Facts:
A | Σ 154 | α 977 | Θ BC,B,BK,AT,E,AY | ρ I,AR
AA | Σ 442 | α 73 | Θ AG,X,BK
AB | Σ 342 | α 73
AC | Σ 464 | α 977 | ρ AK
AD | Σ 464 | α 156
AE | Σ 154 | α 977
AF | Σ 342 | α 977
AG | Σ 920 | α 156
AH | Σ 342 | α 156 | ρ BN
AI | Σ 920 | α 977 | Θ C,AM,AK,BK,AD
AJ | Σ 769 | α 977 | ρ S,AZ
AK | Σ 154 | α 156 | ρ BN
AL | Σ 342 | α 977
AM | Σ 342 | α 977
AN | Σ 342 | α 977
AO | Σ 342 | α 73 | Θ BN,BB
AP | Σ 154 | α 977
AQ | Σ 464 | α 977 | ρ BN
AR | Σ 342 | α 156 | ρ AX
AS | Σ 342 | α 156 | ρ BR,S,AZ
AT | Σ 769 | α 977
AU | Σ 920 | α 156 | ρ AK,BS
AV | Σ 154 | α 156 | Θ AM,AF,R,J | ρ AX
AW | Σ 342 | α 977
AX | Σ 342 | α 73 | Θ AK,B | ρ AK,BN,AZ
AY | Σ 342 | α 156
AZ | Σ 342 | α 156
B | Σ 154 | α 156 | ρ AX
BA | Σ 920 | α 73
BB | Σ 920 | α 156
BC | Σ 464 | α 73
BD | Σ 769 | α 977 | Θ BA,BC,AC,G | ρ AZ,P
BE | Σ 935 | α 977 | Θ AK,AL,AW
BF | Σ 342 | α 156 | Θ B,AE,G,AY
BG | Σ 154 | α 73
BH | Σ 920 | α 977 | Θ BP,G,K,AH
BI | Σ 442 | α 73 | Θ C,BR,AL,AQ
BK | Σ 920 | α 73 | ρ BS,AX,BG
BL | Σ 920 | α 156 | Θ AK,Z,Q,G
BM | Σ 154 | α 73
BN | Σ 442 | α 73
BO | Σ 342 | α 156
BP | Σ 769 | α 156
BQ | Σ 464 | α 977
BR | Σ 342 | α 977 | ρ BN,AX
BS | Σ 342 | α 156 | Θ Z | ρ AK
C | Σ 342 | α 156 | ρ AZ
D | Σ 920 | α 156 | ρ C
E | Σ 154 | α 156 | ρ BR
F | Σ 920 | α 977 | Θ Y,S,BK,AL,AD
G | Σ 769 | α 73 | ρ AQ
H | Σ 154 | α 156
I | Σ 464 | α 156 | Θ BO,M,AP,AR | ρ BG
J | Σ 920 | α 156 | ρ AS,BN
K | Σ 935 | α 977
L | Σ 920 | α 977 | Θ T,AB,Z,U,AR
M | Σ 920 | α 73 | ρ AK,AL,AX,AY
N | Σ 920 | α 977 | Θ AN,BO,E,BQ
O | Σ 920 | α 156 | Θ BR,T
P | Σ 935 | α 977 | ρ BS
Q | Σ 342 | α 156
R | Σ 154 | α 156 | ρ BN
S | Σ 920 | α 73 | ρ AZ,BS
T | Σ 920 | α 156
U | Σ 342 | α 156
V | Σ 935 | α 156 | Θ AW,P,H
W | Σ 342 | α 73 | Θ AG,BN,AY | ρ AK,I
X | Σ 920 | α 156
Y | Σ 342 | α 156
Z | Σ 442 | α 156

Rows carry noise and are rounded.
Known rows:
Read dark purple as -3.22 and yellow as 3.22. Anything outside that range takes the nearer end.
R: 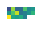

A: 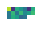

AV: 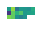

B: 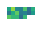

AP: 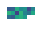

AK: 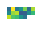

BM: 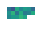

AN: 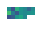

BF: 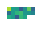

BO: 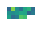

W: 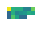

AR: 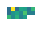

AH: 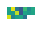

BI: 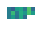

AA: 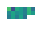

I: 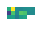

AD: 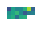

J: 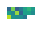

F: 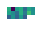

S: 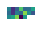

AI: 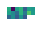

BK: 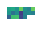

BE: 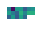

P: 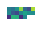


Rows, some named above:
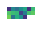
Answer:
AQ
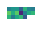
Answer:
BN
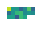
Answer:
BF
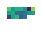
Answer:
AC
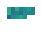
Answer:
BA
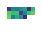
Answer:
AQ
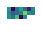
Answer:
AJ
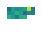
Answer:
Y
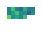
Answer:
E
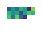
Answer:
BR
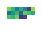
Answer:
AX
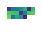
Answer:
AQ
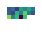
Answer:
C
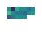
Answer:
AT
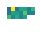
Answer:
AR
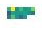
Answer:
AU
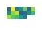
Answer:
AK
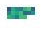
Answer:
H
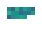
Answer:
BC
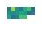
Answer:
BO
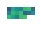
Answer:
H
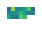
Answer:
U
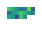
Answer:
BL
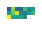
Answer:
R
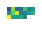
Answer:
R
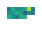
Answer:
Y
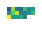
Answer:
R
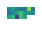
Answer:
V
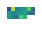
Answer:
T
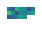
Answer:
BQ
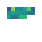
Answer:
Z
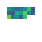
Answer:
AZ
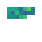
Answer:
AY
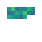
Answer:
D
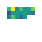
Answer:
AU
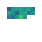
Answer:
AB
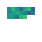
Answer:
BP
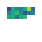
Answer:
AD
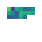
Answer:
N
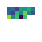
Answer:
C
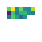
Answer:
BS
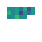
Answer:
G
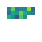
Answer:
O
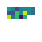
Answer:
AS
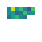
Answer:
M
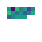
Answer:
AE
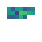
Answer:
L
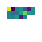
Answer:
BD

